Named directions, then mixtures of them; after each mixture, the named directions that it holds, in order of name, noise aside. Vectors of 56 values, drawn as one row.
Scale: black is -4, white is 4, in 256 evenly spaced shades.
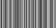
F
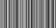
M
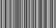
F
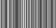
F, M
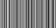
M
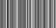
M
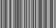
F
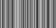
F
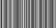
F, M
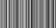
M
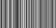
F, M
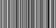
M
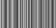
F, M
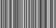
F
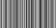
F, M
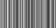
M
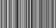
F, M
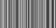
M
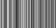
F, M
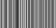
F, M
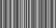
F, M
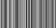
F, M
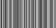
F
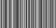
F, M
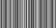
F, M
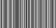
F, M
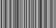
F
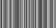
F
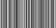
F, M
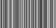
F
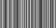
F, M
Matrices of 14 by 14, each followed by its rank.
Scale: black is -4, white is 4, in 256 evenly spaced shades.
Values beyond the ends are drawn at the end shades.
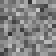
full rank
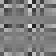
one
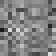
three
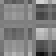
one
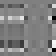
one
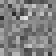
three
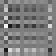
one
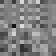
three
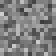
full rank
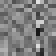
three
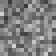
full rank
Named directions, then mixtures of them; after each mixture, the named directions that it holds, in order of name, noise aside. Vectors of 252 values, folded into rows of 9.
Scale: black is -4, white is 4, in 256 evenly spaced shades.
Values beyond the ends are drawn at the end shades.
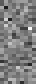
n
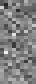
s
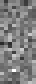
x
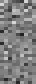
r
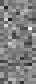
n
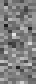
n, s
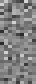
r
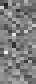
s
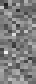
s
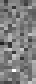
x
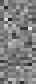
n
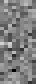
x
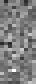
x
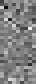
n, s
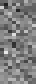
s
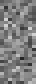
n, x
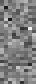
n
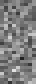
n, x
